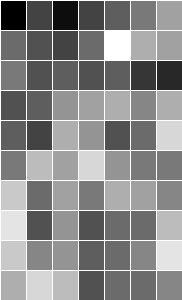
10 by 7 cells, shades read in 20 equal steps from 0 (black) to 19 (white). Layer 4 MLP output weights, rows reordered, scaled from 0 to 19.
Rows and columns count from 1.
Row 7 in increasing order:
8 9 10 12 12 13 15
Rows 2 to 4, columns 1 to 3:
8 6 5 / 9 6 7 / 6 7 11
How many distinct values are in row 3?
5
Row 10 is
13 16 14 6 8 8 10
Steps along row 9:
down up down up up up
